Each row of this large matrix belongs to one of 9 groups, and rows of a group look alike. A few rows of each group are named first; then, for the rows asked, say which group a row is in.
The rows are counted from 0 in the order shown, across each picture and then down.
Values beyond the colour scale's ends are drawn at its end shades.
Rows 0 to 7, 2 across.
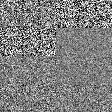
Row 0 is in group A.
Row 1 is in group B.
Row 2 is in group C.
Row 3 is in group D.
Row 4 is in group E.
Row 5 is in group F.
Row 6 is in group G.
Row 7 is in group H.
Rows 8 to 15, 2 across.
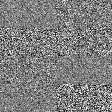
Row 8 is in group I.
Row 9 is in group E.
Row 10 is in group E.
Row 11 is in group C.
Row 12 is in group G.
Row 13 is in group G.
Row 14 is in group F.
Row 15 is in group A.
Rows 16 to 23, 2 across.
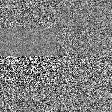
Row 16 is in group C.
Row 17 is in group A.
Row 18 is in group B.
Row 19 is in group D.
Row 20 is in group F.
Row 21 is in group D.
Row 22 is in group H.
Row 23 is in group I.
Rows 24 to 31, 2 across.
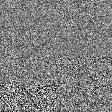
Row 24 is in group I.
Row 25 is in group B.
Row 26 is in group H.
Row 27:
F
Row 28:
D
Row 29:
C
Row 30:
I
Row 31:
I
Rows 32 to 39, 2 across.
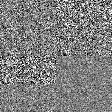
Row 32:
C
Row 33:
D
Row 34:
A
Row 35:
E
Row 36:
C
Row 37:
F
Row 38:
B
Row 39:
F
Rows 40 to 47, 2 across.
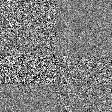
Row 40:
D
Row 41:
E
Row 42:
G
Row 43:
H
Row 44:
I
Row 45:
E
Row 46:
F
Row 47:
E
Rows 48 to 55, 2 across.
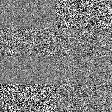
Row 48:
H
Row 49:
B
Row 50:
B
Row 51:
E
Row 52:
A
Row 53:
B
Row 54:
H
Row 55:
A
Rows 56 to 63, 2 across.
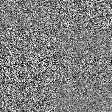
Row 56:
A
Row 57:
B
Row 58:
D
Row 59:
A
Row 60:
I
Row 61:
H
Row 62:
H
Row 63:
F
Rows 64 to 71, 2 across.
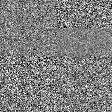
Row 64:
H
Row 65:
E
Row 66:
E
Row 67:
B
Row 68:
I
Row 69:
H
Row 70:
A
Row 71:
F
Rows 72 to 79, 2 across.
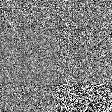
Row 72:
E
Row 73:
D
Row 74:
A
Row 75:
H
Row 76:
I
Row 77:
D
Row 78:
C
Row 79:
B
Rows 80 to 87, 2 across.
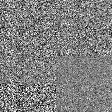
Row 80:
I
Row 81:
B
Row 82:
H
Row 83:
C
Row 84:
D
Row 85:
D
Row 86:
H
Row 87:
B
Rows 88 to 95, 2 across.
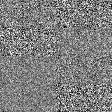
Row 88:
C
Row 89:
E
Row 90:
D
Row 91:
D
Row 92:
D
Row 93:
I
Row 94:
C
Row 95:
I
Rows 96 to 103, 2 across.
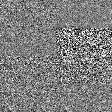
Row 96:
G
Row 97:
D
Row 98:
F
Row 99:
H
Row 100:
F
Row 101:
F
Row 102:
E
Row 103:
E
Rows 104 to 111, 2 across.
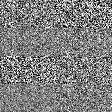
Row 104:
H
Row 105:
G
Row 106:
H
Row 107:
D
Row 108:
A
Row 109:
A
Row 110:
I
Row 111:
F
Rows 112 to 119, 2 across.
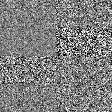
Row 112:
I
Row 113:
C
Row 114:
D
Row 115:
E
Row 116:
I
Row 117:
I
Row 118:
H
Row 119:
D
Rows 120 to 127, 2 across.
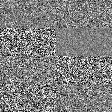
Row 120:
F
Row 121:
D
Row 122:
A
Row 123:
D
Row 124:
D
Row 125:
D
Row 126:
I
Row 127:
E
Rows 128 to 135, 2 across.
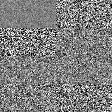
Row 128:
A
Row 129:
B
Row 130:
E
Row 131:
G
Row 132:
A
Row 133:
C
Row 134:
A
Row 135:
F
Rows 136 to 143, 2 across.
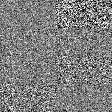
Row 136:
A
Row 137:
C
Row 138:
D
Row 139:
E
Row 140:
E
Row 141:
E
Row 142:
E
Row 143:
G
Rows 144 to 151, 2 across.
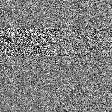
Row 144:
E
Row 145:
B
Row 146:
F
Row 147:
I
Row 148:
E
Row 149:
F
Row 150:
A
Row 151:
G
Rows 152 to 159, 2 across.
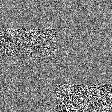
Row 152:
C
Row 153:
I
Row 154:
F
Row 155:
D
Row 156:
C
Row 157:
E
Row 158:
H
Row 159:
D
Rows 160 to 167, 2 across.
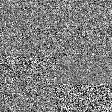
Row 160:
F
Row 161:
D
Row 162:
C
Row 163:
G
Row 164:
F
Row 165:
F
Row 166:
E
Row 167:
B
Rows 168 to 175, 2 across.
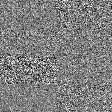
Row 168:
H
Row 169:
E
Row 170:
G
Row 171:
G
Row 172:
F
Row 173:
B
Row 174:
D
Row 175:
D
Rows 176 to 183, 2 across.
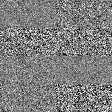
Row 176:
A
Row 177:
H
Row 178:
F
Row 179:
G
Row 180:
B
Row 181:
H
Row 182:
C
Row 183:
C
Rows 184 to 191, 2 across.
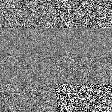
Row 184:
I
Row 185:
E
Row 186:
G
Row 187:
D
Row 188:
A
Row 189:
A
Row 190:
E
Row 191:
E
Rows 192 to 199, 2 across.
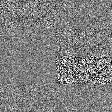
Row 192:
H
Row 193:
H
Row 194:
E
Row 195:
H
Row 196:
E
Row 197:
H
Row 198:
B
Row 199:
D
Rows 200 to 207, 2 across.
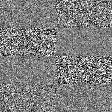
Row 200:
E
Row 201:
A
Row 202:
C
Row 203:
G
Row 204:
D
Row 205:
E
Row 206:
E
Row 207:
A
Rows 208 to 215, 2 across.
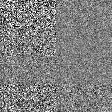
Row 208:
D
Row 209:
A
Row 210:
H
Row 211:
I
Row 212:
E
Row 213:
E
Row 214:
H
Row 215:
I
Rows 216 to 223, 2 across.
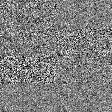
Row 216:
H
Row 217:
B
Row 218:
F
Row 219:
C
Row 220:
A
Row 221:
G
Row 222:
C
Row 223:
E
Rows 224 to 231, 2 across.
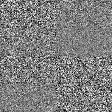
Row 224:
A
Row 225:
A
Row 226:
E
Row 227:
D
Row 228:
A
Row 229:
I
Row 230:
C
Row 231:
G
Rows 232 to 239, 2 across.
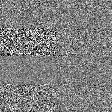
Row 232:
C
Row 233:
F
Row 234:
G
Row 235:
D
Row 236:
C
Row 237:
E
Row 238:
B
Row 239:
D
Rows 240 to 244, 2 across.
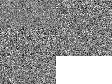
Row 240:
G
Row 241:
F
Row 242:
G
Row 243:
E
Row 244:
E
